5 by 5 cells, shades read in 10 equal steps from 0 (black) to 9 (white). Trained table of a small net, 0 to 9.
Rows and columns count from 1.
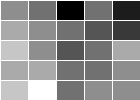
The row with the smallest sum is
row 1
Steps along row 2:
down down down down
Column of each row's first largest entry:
1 1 1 1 2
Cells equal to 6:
4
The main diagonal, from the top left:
5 5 3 4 5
